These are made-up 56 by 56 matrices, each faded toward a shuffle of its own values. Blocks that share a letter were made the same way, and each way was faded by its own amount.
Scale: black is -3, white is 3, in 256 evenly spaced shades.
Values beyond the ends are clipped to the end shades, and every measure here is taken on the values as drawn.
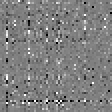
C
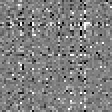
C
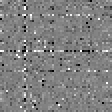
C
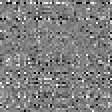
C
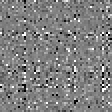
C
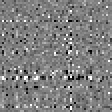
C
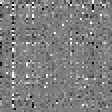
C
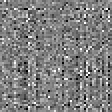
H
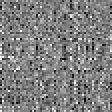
H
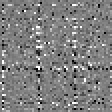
C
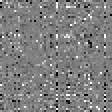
C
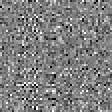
H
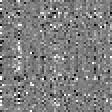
C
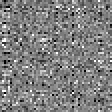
H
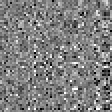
H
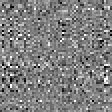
H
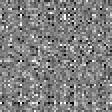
H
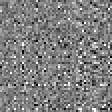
H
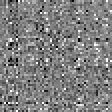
H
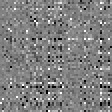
C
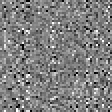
H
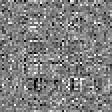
H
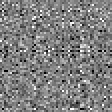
H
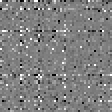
C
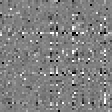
C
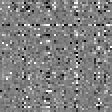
C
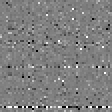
C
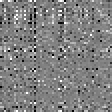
C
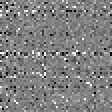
C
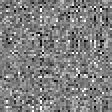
H
